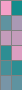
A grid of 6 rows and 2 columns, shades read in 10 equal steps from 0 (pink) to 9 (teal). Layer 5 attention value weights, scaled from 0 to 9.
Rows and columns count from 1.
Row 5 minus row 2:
1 5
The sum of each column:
28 29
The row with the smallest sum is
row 3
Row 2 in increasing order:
3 6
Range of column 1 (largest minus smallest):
8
